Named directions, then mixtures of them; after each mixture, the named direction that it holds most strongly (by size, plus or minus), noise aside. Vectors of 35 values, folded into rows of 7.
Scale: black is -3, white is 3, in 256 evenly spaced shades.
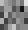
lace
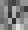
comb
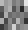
lace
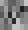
comb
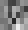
comb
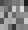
lace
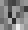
comb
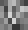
comb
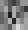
comb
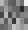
lace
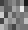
lace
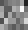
lace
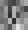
comb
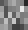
lace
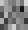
lace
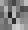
comb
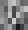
comb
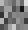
lace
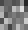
lace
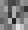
comb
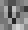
comb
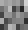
lace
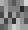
lace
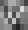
comb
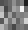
lace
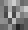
comb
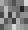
lace
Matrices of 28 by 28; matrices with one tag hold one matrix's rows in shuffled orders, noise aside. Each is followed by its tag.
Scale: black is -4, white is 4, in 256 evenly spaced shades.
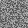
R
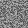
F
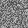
R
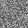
R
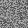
F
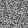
F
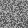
F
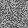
R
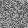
F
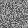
R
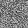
R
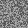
F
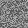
R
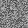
R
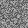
R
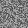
F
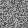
F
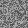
F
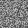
F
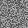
R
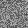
R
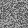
F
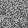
F
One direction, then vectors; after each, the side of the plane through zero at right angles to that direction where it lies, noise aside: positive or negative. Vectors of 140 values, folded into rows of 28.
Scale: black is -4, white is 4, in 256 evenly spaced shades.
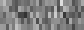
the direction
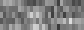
positive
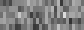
negative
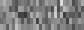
positive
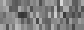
positive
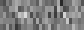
negative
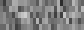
negative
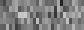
negative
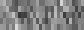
positive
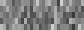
positive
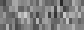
negative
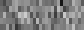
negative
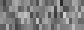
negative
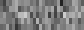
negative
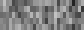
positive
